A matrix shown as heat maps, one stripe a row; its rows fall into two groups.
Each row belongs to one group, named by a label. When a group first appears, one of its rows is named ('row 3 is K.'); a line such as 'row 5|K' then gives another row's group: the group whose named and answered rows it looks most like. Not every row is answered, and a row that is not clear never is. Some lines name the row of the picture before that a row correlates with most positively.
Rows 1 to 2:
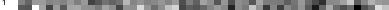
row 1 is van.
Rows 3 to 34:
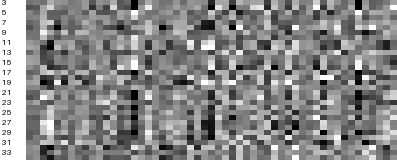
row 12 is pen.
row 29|van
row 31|van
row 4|van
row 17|van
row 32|pen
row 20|pen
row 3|van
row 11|pen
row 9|van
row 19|pen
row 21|van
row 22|van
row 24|van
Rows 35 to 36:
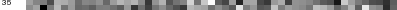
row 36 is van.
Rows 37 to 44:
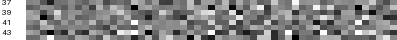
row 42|van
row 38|van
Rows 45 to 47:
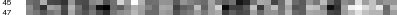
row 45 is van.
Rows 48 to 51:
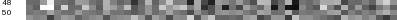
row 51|pen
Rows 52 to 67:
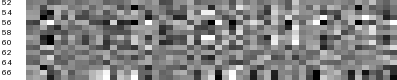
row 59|pen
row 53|van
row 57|pen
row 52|pen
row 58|pen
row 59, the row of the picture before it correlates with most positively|51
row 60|pen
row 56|van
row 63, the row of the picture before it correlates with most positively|48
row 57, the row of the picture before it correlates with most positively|51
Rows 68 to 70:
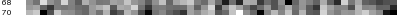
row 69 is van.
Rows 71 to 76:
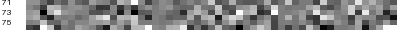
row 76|van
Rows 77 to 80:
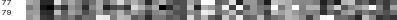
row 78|pen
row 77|pen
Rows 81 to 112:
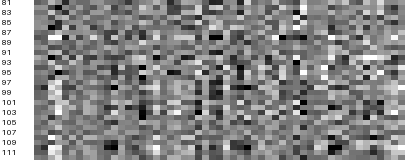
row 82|pen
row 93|pen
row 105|van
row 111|van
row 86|pen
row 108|van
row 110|van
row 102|van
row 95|pen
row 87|van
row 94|van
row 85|pen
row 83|pen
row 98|van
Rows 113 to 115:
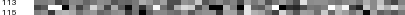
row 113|pen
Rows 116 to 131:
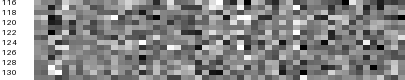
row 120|pen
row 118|van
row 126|pen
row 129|van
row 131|pen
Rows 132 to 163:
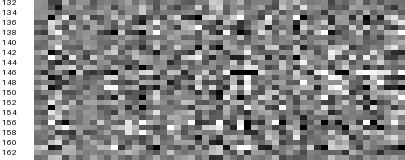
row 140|van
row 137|pen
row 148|pen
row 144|pen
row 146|van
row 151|van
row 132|pen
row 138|van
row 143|pen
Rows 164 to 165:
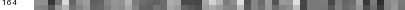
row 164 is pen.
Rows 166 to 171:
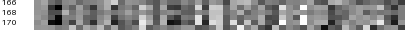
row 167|pen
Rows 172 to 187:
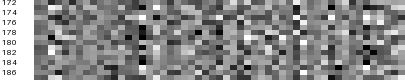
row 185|van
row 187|van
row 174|pen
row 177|van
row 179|van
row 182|van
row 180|pen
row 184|van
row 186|pen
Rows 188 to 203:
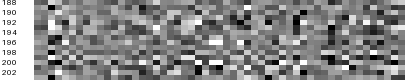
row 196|pen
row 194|van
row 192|pen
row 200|pen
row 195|pen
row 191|pen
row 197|van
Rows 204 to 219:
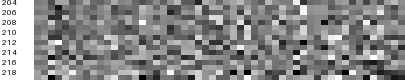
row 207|pen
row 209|pen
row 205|pen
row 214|pen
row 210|pen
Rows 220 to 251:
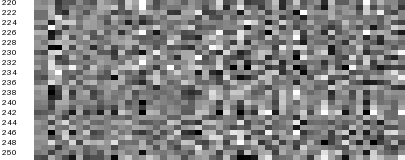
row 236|van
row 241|van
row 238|pen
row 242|van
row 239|pen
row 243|pen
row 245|pen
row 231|pen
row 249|pen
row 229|pen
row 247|pen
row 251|van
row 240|van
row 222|pen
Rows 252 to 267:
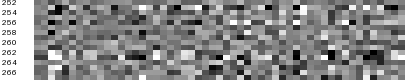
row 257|pen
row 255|van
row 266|pen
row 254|pen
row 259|van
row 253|pen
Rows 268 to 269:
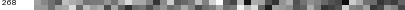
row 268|pen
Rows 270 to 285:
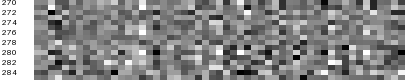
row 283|pen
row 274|pen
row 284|van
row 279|pen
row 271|van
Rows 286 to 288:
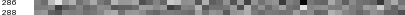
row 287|pen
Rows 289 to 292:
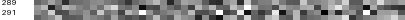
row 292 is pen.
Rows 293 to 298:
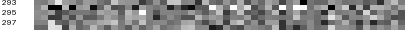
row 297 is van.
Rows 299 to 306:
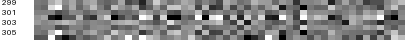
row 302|pen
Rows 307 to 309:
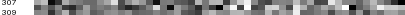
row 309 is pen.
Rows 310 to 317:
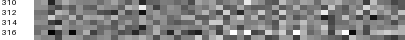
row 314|pen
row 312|van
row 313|van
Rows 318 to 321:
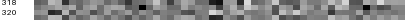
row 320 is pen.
